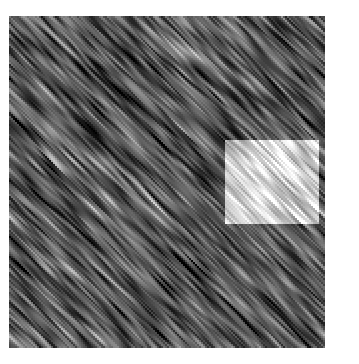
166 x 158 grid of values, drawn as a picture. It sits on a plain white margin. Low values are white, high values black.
The values are skewed, with a long tail toward low values. On average the colour sits 60% of the way up the scale. In the middle right lies a patch that is lower than the rest. The ninth with the lowest average is the middle right.
